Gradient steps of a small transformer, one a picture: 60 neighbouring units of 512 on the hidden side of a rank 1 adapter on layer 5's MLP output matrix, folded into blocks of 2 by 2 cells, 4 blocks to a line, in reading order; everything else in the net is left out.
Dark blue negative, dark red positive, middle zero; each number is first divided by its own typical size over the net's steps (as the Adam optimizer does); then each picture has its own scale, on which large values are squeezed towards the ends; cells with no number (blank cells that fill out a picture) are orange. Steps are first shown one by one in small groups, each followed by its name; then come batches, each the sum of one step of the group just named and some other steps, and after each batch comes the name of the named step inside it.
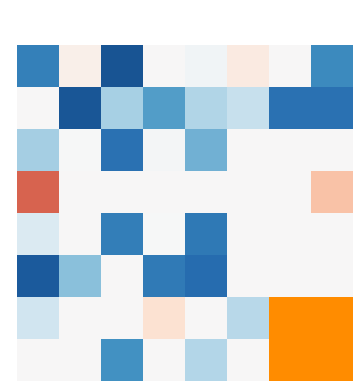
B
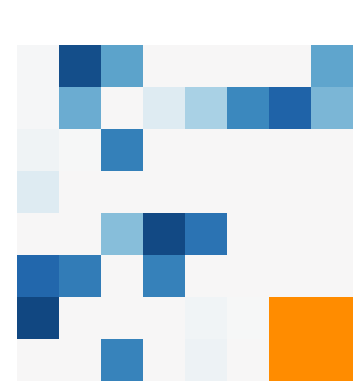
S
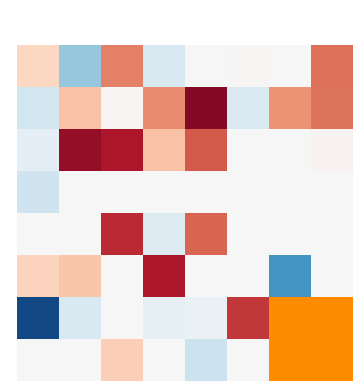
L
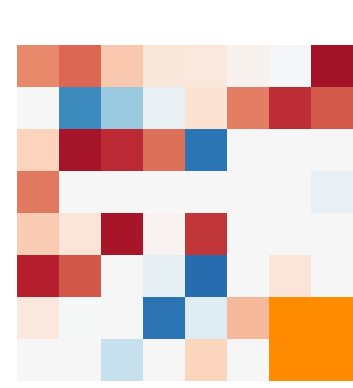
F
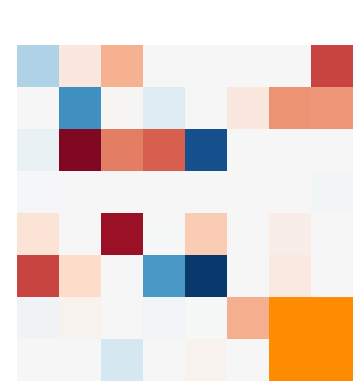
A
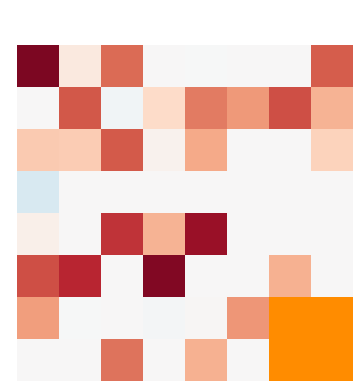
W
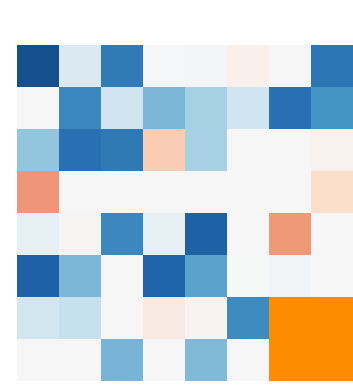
B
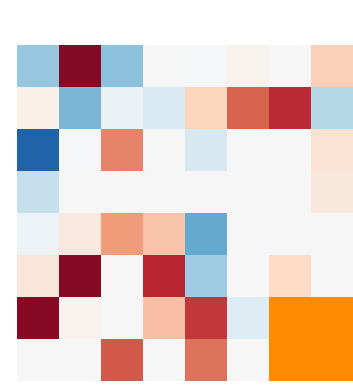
B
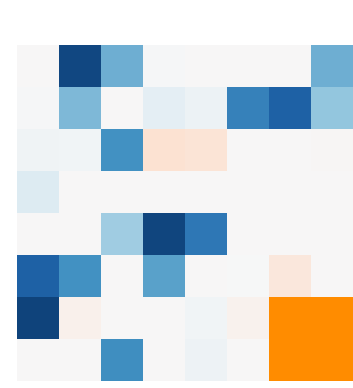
S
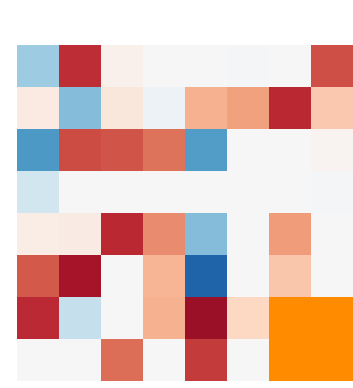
A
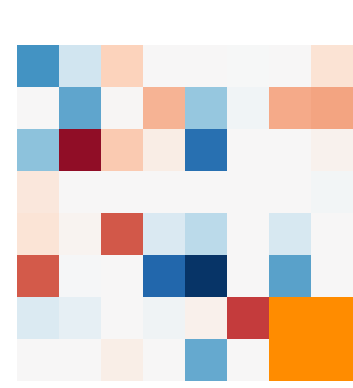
A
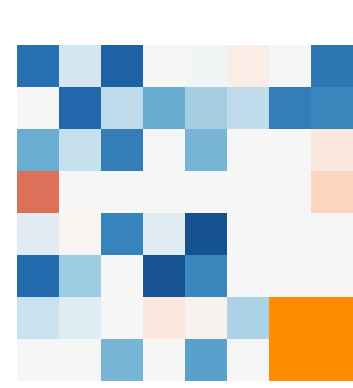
B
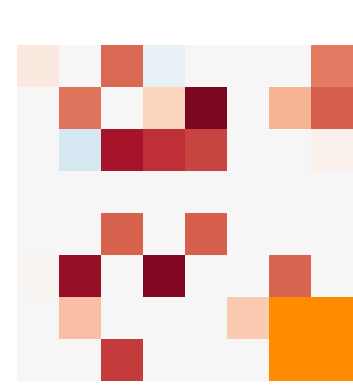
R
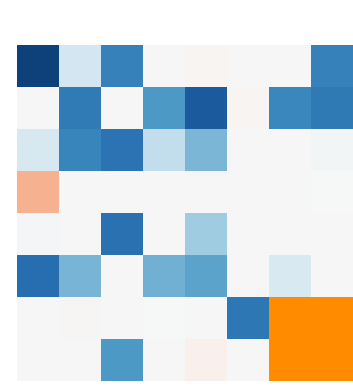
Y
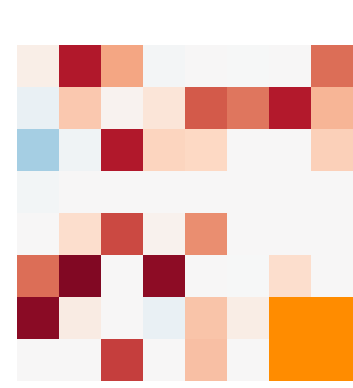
R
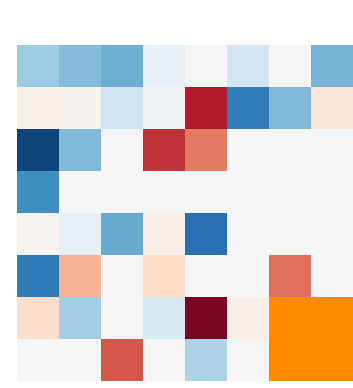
R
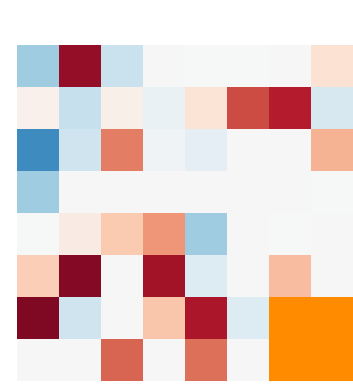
Y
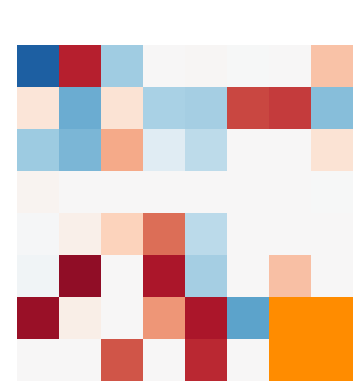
Y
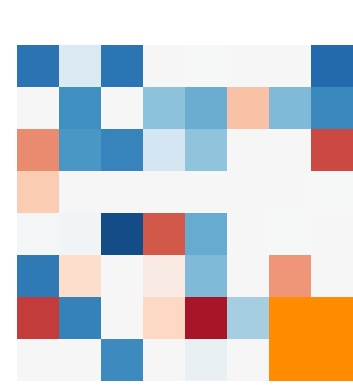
Y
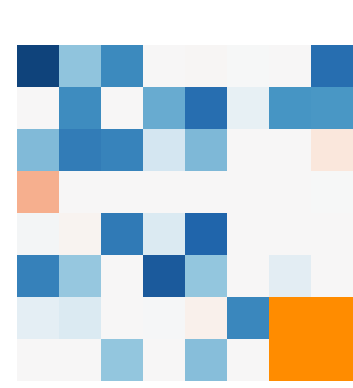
Y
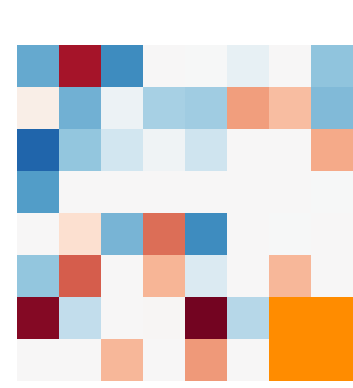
Y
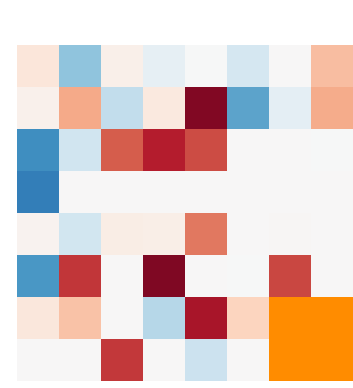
R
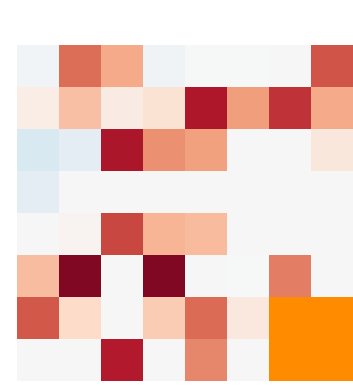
R
